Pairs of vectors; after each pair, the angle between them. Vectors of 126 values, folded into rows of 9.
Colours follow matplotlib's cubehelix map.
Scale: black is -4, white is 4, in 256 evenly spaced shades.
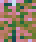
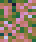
partly opposed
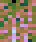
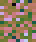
orthogonal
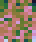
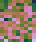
nearly parallel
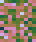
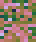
partly aligned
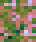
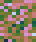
partly aligned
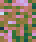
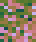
partly opposed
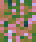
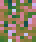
nearly parallel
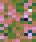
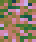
partly opposed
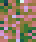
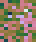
orthogonal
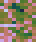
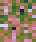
partly aligned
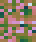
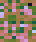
nearly opposite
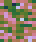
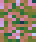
orthogonal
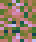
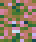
nearly opposite
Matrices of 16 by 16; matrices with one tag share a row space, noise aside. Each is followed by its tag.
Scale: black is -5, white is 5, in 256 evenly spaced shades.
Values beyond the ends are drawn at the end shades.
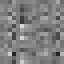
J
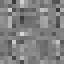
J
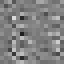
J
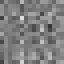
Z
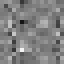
J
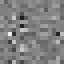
J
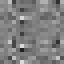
J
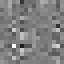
J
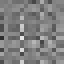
Z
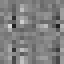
J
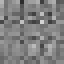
Z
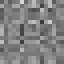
Z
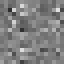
J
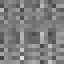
Z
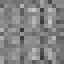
Z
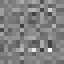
Z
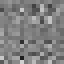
Z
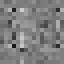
J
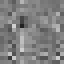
J
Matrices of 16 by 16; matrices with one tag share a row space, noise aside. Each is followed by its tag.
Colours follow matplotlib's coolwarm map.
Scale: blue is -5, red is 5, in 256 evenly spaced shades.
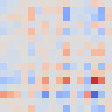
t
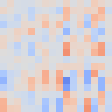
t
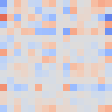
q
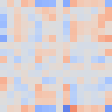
q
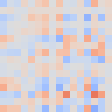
t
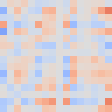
q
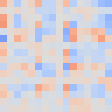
q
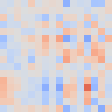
t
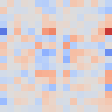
q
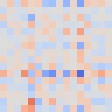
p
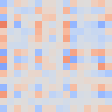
q
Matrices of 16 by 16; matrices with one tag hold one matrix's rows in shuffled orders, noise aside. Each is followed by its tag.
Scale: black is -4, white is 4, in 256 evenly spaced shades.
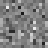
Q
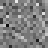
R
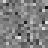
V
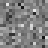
Q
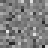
Q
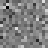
R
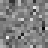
Q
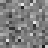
Q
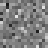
R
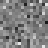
V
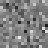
V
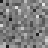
R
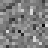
Q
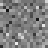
R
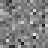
Q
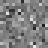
Q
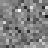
V
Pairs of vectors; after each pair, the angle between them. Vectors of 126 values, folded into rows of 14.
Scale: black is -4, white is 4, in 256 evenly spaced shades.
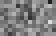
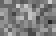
nearly opposite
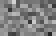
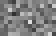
nearly opposite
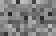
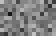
partly aligned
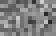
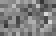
nearly opposite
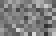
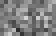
partly opposed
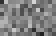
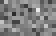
partly aligned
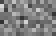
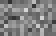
orthogonal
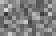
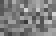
partly opposed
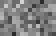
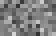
nearly opposite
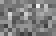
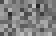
nearly opposite
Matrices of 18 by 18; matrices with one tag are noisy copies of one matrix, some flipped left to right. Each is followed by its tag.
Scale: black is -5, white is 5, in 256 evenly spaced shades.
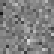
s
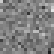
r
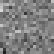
r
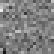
r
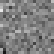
r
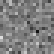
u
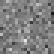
s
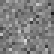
s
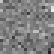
r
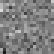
r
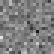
u
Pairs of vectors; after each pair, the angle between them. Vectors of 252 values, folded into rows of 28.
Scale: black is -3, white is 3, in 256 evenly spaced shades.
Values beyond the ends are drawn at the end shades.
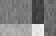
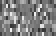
orthogonal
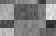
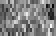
partly opposed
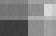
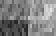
nearly parallel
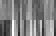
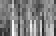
nearly parallel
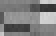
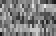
partly opposed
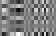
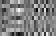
nearly opposite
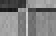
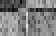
nearly parallel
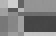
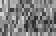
partly aligned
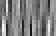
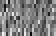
partly aligned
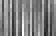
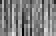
nearly opposite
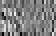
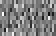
partly opposed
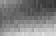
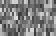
orthogonal
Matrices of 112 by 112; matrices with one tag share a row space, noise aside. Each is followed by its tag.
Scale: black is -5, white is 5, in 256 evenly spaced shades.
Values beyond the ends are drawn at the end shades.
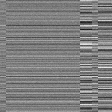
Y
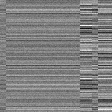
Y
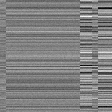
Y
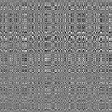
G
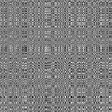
G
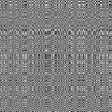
G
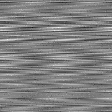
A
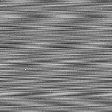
A
